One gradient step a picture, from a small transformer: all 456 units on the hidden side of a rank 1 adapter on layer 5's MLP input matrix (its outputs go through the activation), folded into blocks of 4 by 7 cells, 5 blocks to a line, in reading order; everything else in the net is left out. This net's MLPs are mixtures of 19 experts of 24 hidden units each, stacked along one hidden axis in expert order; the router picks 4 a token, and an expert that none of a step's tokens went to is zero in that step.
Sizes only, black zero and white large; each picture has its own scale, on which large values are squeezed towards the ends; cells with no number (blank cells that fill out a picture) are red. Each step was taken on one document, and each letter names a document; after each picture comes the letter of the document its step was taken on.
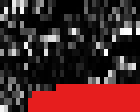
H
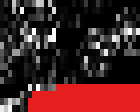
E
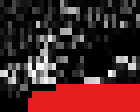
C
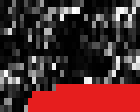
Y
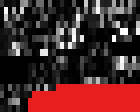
H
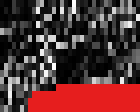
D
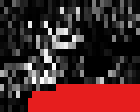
C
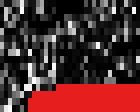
H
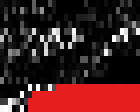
E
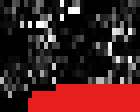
Y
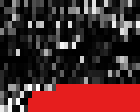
D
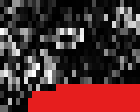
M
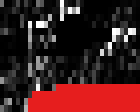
Y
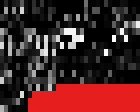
E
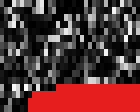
H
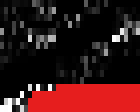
E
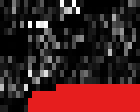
Y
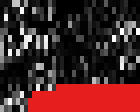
E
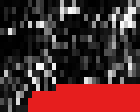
Y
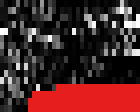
M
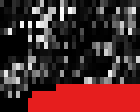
Y
